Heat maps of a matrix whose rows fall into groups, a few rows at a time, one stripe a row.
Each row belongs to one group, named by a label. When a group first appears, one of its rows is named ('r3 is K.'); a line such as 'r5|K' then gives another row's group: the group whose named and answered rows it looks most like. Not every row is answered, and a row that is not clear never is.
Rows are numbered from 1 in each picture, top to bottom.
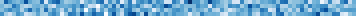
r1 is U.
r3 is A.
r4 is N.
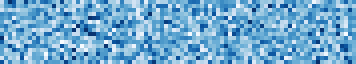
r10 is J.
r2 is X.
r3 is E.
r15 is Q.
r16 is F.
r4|J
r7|E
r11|N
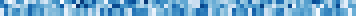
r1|N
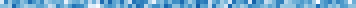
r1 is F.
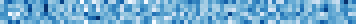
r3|A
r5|U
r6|A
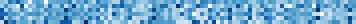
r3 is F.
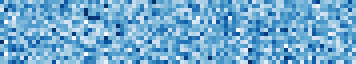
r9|N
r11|J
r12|Q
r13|X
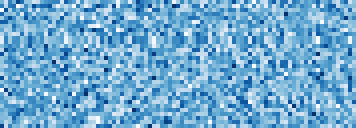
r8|N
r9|Q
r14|F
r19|Q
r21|A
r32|J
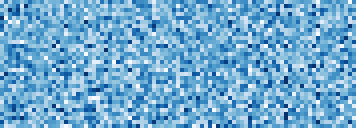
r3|A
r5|J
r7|F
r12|X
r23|U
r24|E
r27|X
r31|F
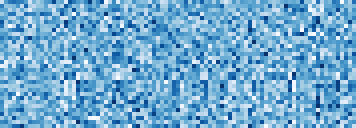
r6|F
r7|N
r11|E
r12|Q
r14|N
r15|Q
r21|E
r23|E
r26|N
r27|E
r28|X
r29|F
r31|E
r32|X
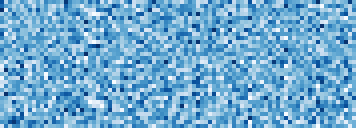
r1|F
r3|J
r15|A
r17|Q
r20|Q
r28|N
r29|Q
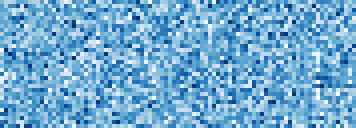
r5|X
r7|Q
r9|X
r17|A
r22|E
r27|J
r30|Q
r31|E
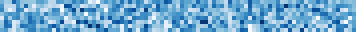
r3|N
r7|U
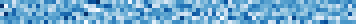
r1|U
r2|J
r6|A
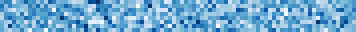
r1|U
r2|J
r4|Q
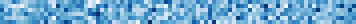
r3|F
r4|U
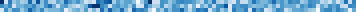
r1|J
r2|U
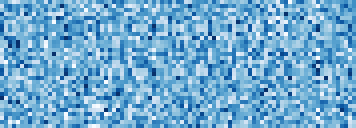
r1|Q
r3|A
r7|F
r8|F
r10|J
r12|A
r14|X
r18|F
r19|F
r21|N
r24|E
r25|J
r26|A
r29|N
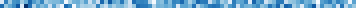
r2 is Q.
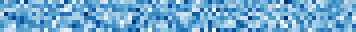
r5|X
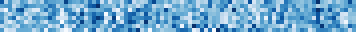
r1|F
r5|N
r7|E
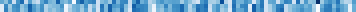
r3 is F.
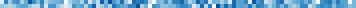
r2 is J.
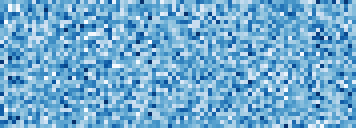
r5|J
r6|J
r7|N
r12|F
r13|A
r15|A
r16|J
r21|X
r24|F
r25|Q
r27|F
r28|J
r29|J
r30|A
